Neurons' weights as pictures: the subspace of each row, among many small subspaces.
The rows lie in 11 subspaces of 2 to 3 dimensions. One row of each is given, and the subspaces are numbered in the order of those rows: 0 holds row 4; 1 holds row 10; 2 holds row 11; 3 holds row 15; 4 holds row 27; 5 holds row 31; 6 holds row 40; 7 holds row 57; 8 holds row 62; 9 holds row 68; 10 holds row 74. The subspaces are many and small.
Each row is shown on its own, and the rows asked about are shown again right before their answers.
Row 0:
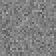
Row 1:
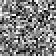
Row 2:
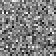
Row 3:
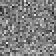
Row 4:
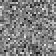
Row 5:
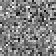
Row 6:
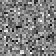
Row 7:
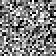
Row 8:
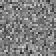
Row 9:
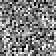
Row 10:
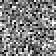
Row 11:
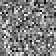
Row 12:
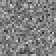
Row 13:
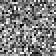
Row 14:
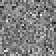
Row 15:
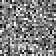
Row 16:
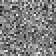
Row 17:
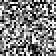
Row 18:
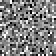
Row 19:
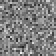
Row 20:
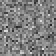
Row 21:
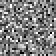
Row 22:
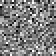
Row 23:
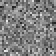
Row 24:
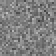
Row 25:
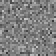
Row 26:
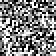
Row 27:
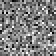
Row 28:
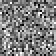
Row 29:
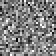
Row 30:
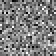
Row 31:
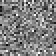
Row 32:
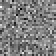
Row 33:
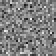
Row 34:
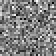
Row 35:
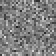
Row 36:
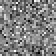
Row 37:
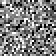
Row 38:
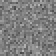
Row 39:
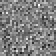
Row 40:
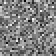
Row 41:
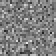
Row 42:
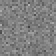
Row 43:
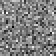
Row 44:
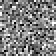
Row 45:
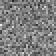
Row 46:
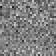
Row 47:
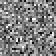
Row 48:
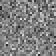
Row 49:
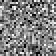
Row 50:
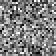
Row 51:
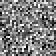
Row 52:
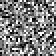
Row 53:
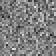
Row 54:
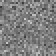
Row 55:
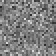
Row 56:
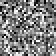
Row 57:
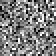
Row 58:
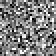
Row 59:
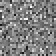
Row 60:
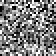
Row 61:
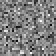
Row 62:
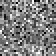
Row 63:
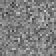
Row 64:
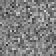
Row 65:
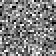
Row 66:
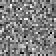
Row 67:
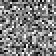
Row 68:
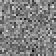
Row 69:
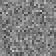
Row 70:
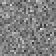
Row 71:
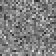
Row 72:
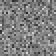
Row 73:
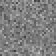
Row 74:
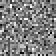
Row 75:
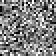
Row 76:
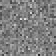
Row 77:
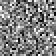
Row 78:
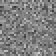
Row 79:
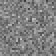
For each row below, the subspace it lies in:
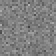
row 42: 4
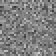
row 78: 5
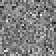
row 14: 2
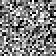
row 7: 10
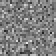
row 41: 9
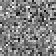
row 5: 3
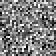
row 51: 1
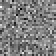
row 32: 3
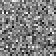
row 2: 4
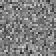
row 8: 6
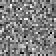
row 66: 10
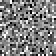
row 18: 7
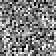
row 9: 1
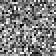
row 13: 8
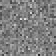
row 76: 7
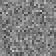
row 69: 2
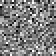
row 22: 6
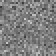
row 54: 0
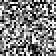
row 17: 0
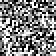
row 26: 1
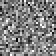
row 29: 5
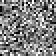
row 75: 5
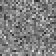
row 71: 8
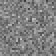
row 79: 6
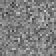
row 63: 3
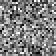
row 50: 8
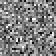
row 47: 6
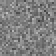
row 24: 3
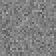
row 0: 2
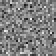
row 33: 9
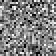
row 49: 0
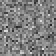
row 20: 10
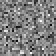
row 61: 10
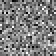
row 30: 4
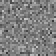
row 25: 9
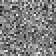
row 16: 5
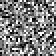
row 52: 6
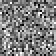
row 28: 2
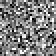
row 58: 3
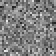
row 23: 2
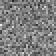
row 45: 5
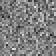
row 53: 7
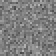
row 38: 0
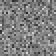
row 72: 4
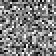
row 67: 5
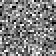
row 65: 1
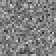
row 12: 9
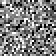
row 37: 10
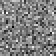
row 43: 4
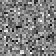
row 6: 10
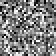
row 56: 2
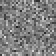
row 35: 8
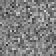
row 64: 3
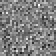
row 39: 1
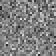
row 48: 7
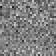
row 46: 10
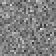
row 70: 10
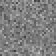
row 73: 8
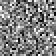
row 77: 7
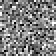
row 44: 1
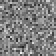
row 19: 6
